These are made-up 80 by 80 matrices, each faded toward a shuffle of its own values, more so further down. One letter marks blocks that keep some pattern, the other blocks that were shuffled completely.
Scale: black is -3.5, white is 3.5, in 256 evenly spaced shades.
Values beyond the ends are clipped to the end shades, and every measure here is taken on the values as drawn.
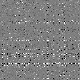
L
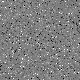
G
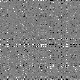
L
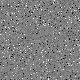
G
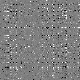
L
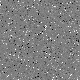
G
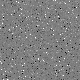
G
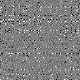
L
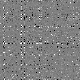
L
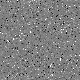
G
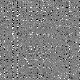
L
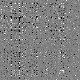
L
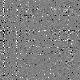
L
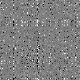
L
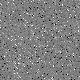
G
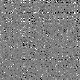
L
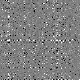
L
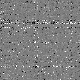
L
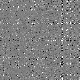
L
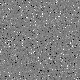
G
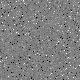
G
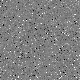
G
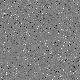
G
